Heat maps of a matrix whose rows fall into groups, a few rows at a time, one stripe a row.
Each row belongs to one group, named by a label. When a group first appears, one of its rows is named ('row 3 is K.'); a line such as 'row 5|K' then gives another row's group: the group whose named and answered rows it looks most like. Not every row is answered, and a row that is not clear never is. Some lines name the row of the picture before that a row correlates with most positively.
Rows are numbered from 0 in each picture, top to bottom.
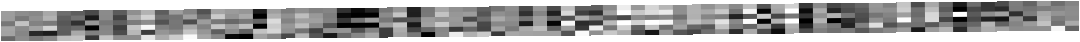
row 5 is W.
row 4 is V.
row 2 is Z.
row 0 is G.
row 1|G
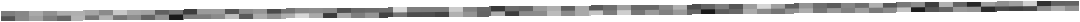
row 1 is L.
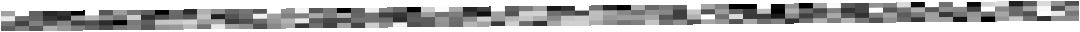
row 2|W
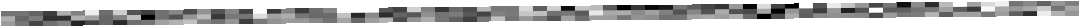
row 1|V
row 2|W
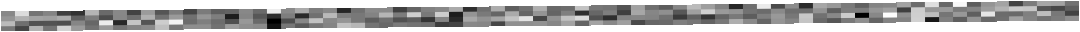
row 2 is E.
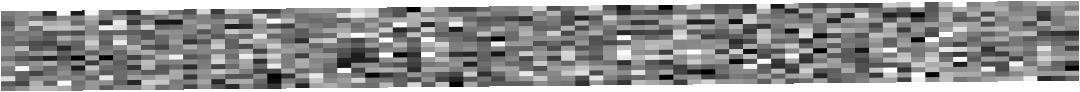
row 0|Z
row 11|Z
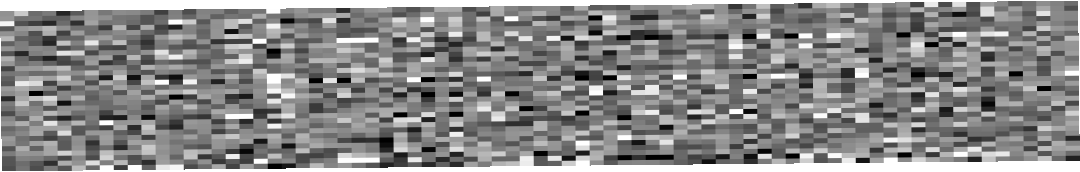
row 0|Z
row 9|E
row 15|Z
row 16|V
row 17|L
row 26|G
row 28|W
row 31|E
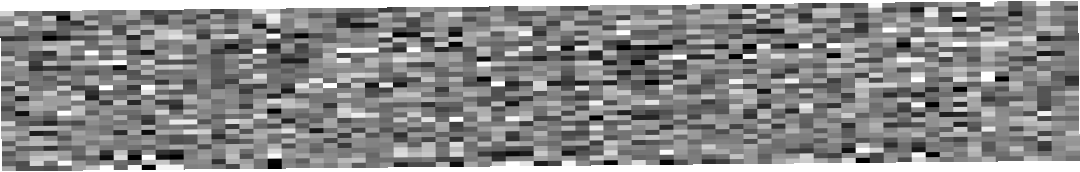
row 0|V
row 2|Z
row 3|G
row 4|E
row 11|E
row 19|L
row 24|V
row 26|L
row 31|E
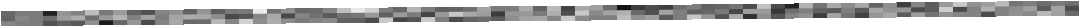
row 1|W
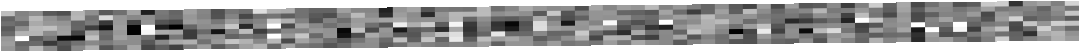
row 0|V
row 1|W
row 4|Z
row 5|Z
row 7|V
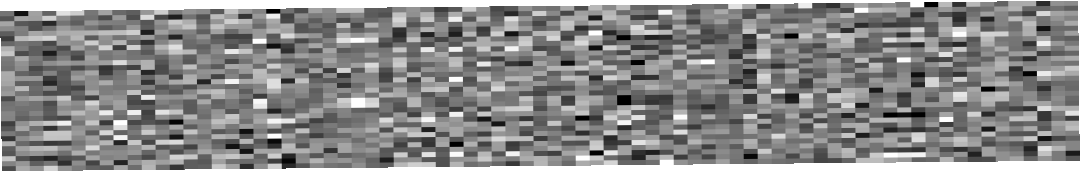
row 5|L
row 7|E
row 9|Z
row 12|V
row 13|V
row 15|Z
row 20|E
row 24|W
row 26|E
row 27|L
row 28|L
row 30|E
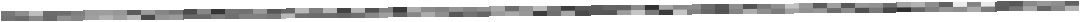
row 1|E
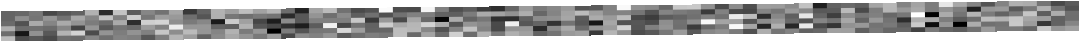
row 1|E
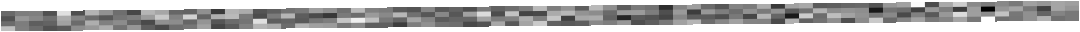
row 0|Z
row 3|V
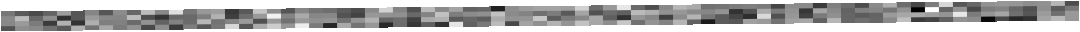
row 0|W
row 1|Z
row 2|Z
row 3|L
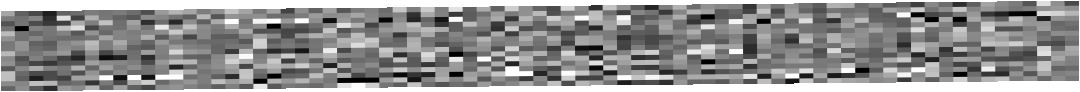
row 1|Z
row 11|L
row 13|E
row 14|G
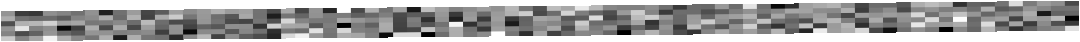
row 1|E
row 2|L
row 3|Z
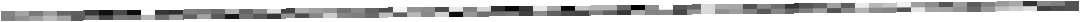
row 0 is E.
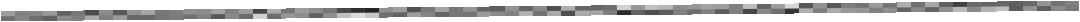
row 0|G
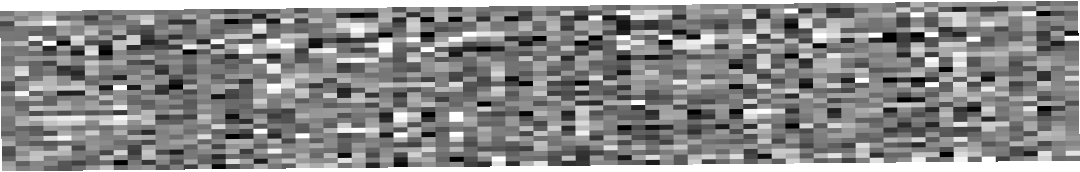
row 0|L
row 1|G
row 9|L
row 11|Z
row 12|Z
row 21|W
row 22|W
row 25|W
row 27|Z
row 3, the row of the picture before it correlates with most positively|1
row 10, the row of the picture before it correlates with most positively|1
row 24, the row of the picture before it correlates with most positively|1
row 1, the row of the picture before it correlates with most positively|0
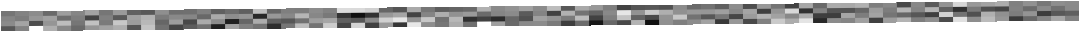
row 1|G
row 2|W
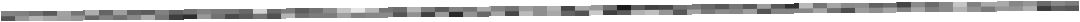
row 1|L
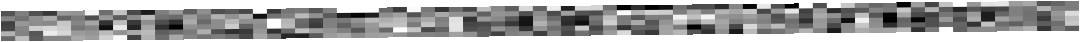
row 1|G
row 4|W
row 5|W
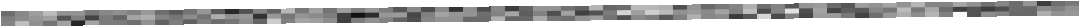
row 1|G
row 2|Z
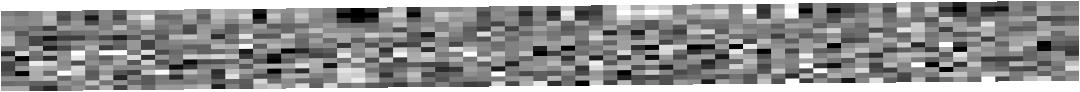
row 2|G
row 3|W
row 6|V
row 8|W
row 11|L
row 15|V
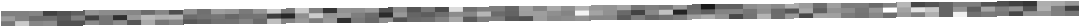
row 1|E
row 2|Z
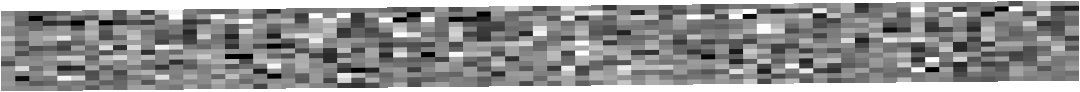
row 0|E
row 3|W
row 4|W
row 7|E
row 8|V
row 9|W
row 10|L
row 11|Z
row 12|G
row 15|G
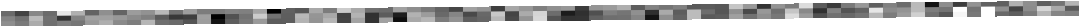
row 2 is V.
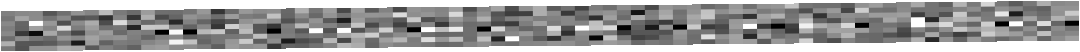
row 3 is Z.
